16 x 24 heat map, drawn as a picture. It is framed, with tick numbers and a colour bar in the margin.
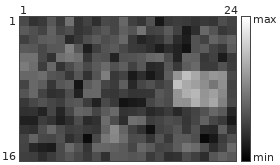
The middle right is the roughest part. Overall the values sit about 30% of the way up the scale. The ninth with the highest average is the middle right. In the middle right lies a patch that is higher than the rest.
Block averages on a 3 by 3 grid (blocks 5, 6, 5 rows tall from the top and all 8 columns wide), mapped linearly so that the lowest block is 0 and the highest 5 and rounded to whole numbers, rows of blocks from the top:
210
105
021
